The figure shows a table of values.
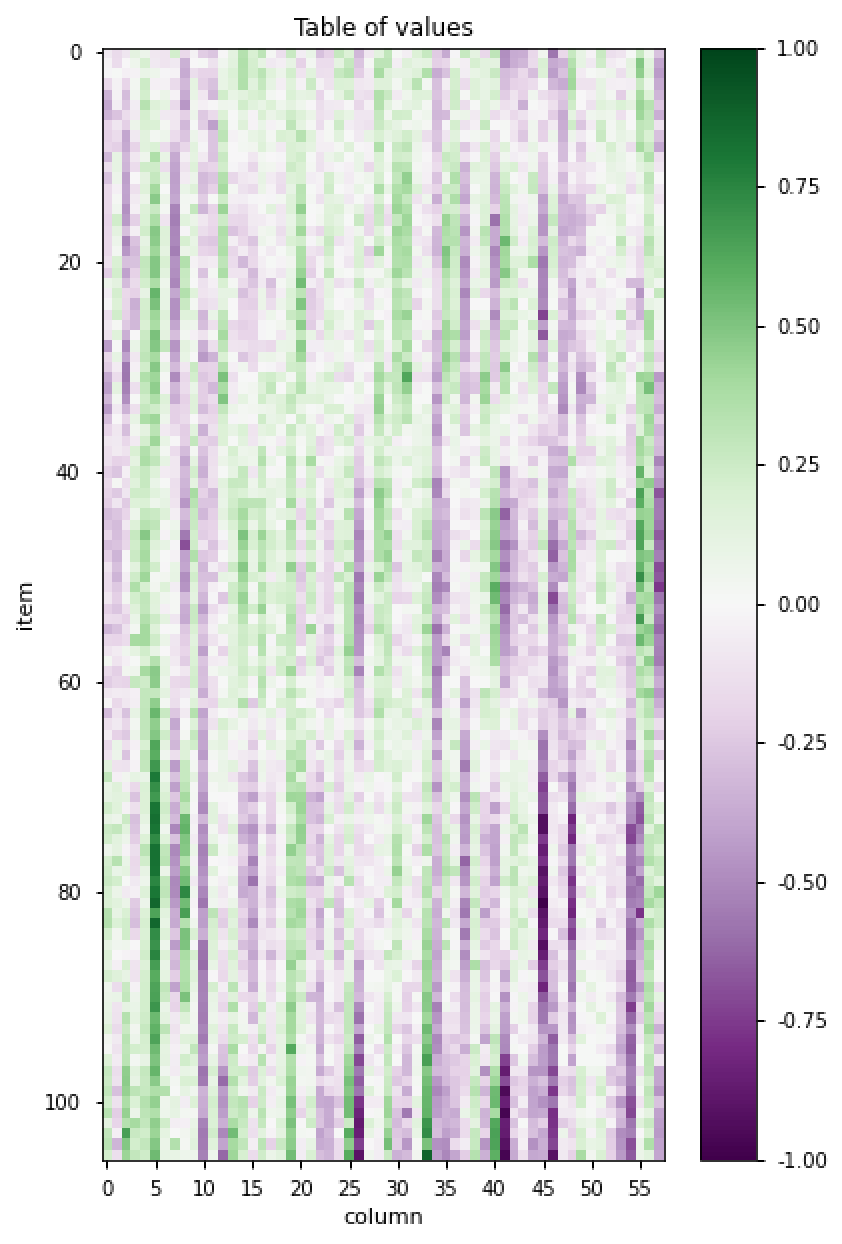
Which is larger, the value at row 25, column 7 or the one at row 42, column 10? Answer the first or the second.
the second
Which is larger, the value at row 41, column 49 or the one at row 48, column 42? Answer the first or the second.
the first
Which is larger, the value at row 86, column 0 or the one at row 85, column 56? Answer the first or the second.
the second
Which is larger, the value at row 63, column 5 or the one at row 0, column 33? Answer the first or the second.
the first
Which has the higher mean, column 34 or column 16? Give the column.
16
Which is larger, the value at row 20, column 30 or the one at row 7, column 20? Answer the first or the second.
the first
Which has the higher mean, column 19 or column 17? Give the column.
19
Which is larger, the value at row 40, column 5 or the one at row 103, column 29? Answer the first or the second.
the second
